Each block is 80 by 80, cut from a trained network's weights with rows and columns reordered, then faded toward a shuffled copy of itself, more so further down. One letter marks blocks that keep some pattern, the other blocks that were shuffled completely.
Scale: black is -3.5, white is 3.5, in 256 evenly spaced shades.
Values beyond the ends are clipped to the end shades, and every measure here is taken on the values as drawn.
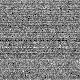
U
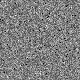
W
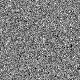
U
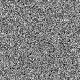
U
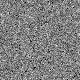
W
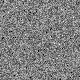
W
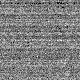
U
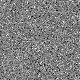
W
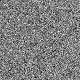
W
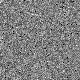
W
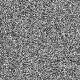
U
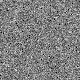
W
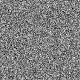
U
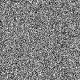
U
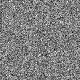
U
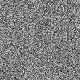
U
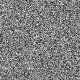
W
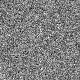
W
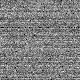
U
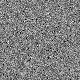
W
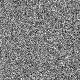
W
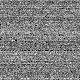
U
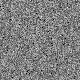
W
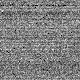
U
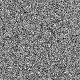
W
